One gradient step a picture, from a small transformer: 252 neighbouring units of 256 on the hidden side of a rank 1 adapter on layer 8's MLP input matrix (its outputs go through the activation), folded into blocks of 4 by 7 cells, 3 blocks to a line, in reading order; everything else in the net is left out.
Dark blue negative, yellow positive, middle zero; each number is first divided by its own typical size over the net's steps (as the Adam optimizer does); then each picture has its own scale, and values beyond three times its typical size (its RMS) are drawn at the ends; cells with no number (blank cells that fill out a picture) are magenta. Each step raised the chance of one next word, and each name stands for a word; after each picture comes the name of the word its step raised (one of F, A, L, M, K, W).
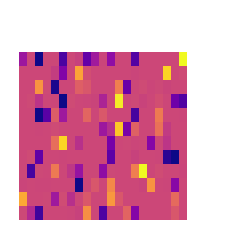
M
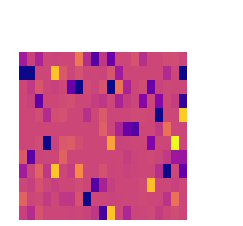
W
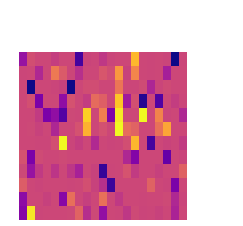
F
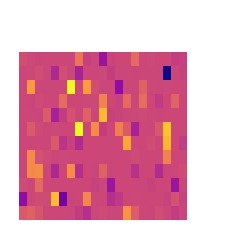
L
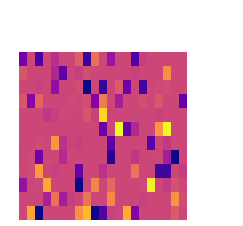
M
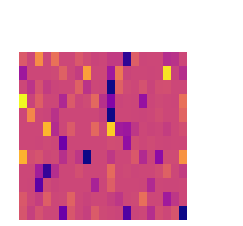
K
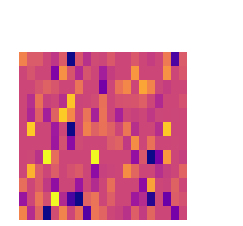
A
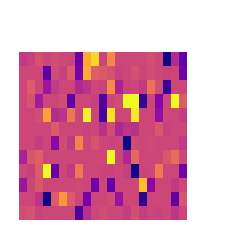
A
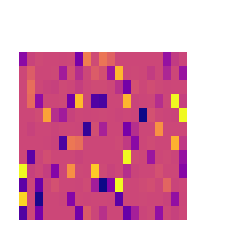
A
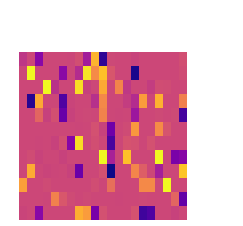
W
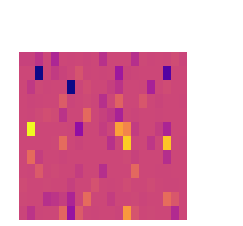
K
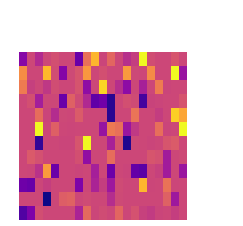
A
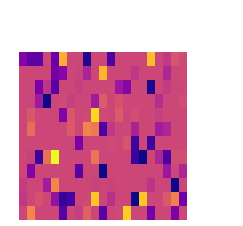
M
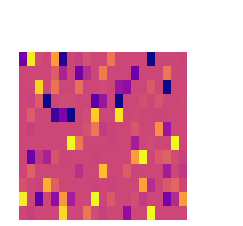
A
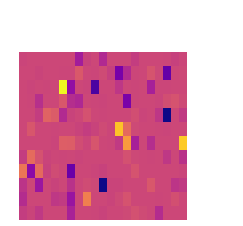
K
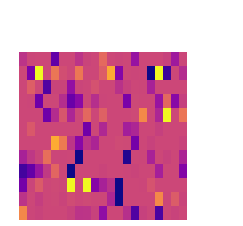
W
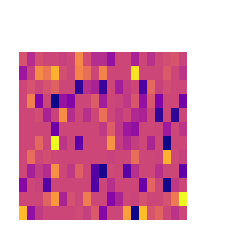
W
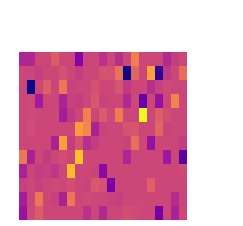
F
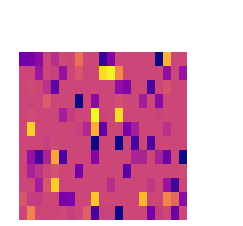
M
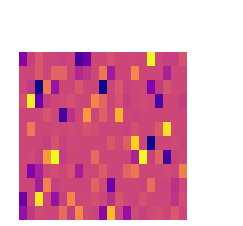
F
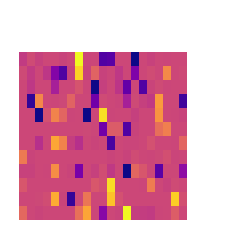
M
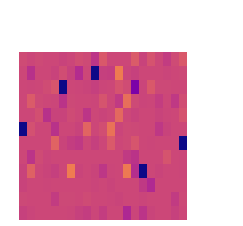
K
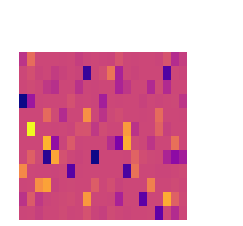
K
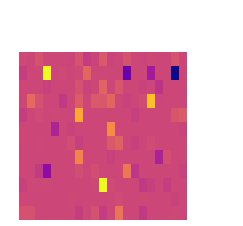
K
